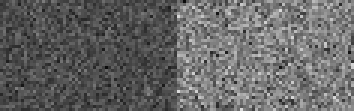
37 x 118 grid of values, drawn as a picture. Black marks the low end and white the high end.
It is made of 1 by 2 panels. Panel 1,1: low, fine-grained. Panel 1,2: middling, fine-grained, strong in contrast.
